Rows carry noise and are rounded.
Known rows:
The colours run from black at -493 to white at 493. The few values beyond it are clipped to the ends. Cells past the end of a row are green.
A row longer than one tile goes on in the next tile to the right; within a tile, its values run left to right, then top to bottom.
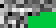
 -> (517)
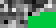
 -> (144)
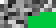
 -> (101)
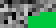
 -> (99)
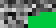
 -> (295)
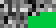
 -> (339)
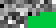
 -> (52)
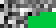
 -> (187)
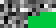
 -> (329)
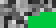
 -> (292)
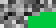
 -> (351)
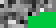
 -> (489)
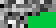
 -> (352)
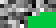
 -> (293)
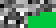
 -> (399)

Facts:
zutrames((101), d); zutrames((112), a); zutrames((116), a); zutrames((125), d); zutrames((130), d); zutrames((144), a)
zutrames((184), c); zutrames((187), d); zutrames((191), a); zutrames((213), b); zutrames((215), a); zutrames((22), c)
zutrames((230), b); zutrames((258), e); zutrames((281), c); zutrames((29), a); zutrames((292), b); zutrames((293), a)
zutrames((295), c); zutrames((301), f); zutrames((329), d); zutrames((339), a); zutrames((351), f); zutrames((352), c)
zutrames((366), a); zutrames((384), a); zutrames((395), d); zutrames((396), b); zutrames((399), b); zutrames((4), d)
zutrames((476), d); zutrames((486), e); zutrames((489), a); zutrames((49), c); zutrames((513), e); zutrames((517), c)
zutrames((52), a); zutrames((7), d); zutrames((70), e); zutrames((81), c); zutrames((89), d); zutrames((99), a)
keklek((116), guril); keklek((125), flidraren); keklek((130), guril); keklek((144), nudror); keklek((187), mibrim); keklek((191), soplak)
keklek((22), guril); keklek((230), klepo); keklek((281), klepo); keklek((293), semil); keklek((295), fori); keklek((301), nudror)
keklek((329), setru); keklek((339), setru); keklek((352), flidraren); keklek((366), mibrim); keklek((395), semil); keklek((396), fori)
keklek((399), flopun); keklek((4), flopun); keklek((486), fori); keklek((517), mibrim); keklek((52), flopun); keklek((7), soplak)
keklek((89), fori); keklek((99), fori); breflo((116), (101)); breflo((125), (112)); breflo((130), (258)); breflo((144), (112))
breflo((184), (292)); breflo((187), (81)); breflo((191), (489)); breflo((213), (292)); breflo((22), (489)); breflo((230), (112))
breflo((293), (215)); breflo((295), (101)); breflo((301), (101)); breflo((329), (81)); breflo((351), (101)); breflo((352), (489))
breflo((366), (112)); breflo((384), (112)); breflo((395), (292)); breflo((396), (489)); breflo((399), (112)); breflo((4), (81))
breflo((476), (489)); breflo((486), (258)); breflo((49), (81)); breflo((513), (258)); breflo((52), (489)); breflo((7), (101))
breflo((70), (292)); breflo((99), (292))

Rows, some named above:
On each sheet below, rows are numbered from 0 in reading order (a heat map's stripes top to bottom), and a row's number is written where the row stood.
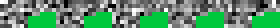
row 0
(395)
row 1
(89)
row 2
(187)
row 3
(351)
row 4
(301)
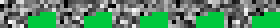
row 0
(125)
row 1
(89)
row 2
(366)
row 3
(486)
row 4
(230)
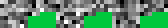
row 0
(293)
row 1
(4)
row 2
(396)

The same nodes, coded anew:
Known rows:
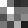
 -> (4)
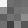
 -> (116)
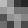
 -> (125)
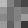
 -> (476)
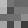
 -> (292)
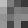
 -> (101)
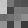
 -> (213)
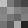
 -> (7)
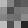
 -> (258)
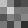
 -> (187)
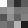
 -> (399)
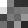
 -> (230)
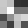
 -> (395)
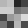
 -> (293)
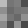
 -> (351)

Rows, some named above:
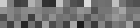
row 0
(366)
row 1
(352)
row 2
(191)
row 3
(116)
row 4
(301)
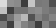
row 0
(295)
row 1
(130)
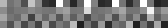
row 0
(351)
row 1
(352)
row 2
(399)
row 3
(230)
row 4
(399)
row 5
(52)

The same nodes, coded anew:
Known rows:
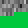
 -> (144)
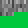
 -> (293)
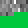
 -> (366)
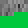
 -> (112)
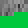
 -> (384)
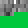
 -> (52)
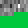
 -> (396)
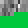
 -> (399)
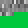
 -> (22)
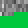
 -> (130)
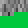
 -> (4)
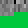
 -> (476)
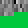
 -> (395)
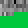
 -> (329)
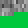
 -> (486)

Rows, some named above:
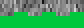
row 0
(191)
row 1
(89)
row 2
(187)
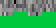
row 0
(329)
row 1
(4)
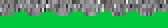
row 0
(351)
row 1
(230)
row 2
(295)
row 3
(517)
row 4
(116)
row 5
(144)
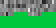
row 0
(339)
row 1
(301)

